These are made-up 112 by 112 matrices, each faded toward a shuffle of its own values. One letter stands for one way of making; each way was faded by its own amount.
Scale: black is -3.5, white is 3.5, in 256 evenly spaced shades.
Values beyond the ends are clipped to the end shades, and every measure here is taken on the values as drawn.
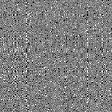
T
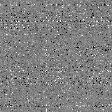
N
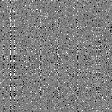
T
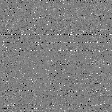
N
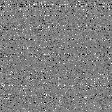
N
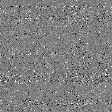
N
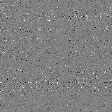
N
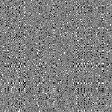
T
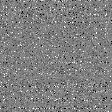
N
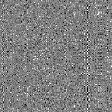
T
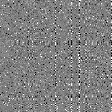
T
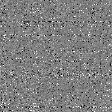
N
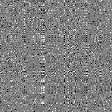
T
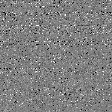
N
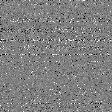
N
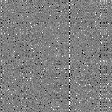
T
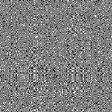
T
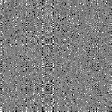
T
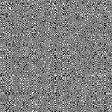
T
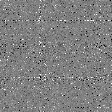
N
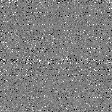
N
